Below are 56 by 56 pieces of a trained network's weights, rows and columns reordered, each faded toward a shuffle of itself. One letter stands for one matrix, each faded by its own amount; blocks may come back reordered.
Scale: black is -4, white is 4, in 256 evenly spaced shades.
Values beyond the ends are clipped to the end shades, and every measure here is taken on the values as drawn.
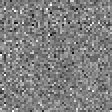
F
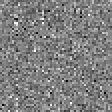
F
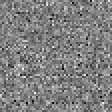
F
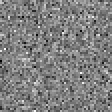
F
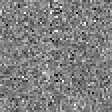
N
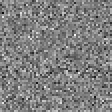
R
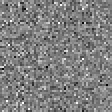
F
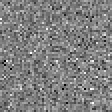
N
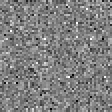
N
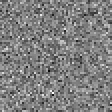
R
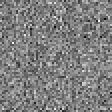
R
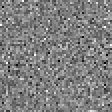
N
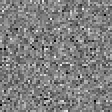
F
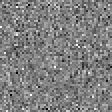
N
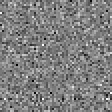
F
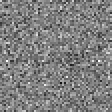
R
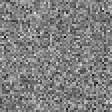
R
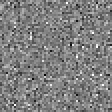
N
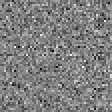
F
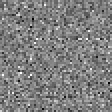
F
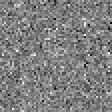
N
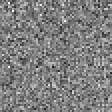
R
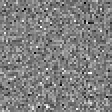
N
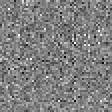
N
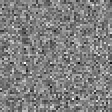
R
